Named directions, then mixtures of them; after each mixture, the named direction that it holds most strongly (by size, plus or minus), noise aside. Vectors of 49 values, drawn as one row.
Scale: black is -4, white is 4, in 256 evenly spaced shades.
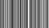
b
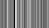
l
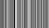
l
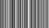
b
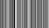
l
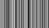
b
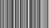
b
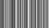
b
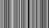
b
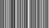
b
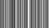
b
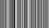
l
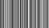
b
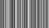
b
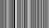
l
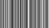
b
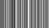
b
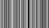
b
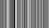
l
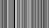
l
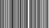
b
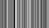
l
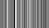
l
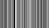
l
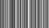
b
